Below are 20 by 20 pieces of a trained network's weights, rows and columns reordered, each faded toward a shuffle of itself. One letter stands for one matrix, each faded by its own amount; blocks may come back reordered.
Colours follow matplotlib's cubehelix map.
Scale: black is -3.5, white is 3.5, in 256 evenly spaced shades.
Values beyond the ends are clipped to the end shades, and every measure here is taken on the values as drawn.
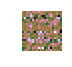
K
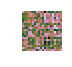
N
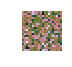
N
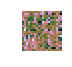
K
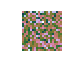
N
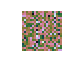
N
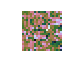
N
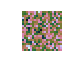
N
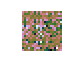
K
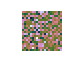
N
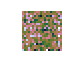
K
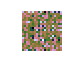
K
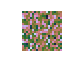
N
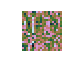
N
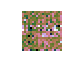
K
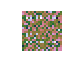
N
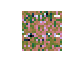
K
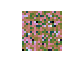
K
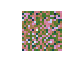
N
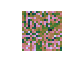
N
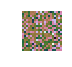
N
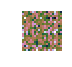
K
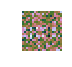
N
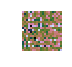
K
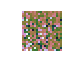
K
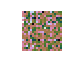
K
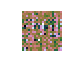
K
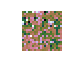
K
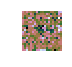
K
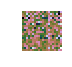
K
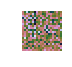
N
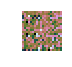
K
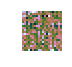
K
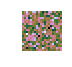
N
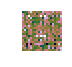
K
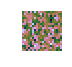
N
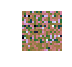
K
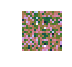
N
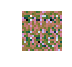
K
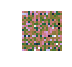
K
